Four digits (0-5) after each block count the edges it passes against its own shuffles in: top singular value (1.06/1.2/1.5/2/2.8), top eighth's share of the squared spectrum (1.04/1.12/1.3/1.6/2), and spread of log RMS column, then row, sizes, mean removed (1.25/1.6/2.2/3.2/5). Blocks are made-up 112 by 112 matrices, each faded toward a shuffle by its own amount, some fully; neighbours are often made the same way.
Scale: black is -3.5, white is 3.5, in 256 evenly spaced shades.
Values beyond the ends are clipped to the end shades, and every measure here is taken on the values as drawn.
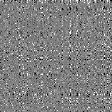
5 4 3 3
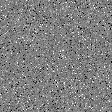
2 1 0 0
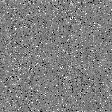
3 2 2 0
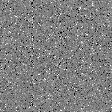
3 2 1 0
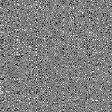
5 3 3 2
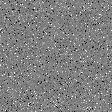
0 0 0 0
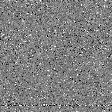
2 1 0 2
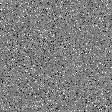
0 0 0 0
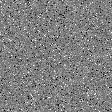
0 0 0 0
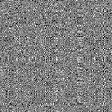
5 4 3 2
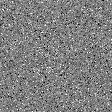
1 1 0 0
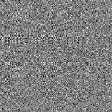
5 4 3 2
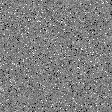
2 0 0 0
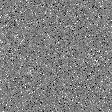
1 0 0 0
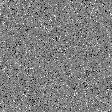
0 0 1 0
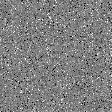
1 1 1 0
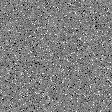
0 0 0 0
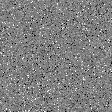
0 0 0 0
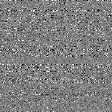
3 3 1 4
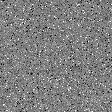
1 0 0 0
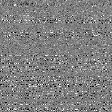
4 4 1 4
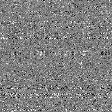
3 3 1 3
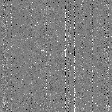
4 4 3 0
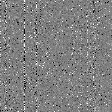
3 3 3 0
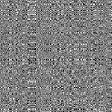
5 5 3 4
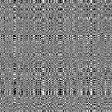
5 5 4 4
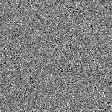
3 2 1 1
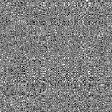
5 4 3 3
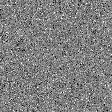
2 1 0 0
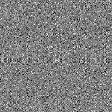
4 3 2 2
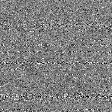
1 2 0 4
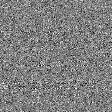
1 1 0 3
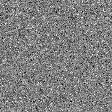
0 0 0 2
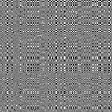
5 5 4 4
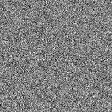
3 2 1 1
